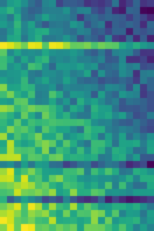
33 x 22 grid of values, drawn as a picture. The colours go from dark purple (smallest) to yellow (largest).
The halves do not mirror each other. The field climbs toward the bottom left. The top right is the ninth with the lowest average. Rows 7, 24 and 29 stand out from the rest. Overall the values sit about 50% of the way up the scale. The bottom left is the ninth with the highest average.
